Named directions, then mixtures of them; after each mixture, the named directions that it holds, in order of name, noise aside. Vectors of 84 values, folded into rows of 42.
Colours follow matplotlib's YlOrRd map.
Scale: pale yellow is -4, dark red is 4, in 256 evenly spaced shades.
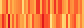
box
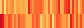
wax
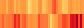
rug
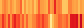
box, rug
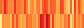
box, wax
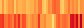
rug, wax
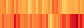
rug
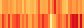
box, rug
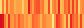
box, wax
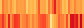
box, rug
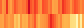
rug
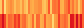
rug, wax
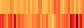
rug, wax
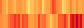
rug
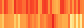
rug, wax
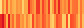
box, wax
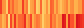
box, rug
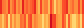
box, rug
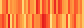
box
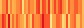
box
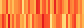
box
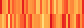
box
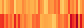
rug, wax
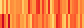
box, wax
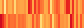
wax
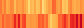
rug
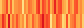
box
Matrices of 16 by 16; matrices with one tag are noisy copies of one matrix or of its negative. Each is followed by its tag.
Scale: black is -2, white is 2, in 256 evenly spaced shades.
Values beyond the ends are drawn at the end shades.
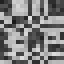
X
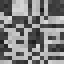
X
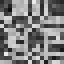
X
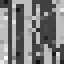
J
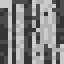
J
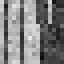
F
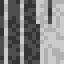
F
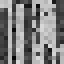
J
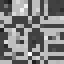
X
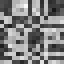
X
